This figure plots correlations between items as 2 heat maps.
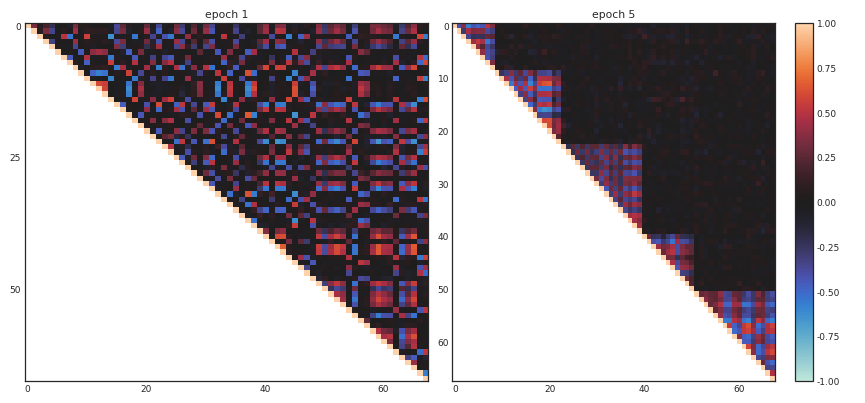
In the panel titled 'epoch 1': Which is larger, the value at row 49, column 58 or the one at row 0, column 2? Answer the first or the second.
the first
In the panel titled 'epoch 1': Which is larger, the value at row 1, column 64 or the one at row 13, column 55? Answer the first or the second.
the first
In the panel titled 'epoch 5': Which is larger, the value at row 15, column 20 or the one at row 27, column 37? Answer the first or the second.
the first
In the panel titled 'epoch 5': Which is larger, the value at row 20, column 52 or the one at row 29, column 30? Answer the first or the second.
the second
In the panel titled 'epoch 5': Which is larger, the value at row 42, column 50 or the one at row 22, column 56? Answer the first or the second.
the first
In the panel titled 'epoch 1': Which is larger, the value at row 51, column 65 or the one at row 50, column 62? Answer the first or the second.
the first
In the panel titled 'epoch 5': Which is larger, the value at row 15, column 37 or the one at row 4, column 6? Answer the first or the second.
the second
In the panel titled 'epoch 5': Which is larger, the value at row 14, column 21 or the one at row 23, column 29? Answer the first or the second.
the second
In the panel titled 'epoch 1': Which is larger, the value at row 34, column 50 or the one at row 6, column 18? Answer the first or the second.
the first
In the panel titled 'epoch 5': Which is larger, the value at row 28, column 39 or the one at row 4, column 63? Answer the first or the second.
the second
